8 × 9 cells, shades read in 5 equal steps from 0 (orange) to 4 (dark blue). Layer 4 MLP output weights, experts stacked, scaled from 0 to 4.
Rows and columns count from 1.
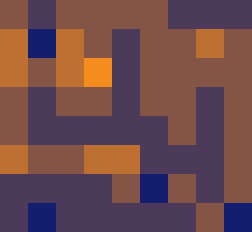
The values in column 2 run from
2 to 4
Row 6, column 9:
2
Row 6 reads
1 2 2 1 1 3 3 3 2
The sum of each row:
22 18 15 21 24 18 25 28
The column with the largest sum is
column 2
